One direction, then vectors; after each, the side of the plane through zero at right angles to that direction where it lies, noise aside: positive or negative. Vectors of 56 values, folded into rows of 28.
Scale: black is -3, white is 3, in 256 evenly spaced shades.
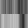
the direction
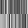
positive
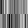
negative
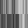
negative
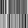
positive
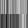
negative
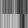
positive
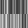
positive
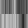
positive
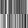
positive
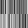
positive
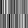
negative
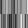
negative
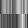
negative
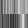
negative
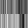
positive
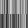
negative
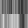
positive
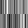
negative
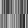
positive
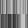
negative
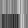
negative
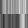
negative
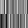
negative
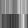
negative
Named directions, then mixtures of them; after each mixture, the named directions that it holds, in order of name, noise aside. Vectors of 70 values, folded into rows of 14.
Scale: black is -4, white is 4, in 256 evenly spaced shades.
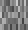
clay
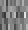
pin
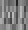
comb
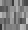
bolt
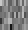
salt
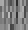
comb, salt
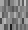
clay, salt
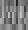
comb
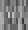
clay, comb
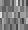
bolt, clay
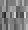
pin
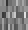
clay, pin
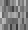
clay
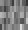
bolt, comb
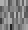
salt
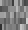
bolt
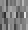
pin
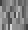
pin, salt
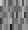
salt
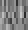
comb, pin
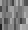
bolt, pin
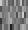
bolt, salt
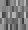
clay, pin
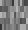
bolt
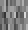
pin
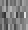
pin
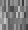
clay, pin
